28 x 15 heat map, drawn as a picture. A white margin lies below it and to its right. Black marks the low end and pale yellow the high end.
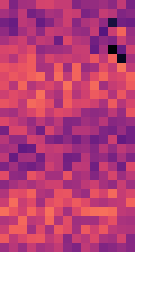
Overall the values sit about 50% of the way up the scale. Horizontal stripes repeat 2 times down the table. The top right is the roughest part. In the top right lies a patch that is rougher than the rest.
